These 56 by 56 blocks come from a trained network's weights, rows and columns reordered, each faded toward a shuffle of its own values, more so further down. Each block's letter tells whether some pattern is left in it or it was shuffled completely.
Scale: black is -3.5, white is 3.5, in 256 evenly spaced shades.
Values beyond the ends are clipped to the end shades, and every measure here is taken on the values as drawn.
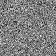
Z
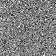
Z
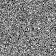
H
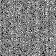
Z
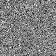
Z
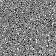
H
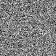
H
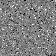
H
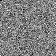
Z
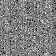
Z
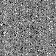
Z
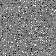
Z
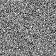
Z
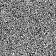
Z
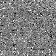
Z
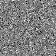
H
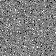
H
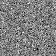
Z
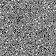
H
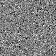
H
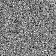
H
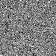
H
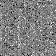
Z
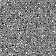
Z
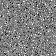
H
